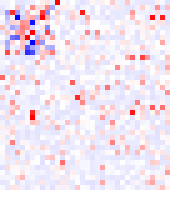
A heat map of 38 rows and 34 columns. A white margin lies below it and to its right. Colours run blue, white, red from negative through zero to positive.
The values are skewed, with a long tail toward high values. The halves do not mirror each other. The top left is the roughest part. The grain is fine, like static. An odd patch, rougher than its surroundings, sits in the top left.
